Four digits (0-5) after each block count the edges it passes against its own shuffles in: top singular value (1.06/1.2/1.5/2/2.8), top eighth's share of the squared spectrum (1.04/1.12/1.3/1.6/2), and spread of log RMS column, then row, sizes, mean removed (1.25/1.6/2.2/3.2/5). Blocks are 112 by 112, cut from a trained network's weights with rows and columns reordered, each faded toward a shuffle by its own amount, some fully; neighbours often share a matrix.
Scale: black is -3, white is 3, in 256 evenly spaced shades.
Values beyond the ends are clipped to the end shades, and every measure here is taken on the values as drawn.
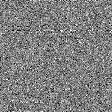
3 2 0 1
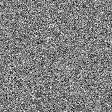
0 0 0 0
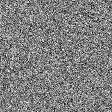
1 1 0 0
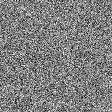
0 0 0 0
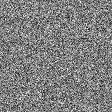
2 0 0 0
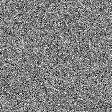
0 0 0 0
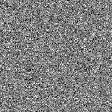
3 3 1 2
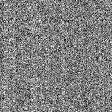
3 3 0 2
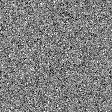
0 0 0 0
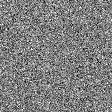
0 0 0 0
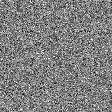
2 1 0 0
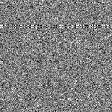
4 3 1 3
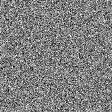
1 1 0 0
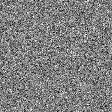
2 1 0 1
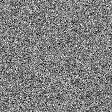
1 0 0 0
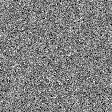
2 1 0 0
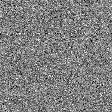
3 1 0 1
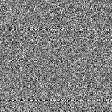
4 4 1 3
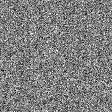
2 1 0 0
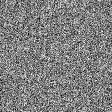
2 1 0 0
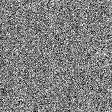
2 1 0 0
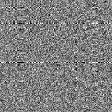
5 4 2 3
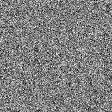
2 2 0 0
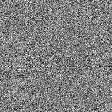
3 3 0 2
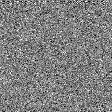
3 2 0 1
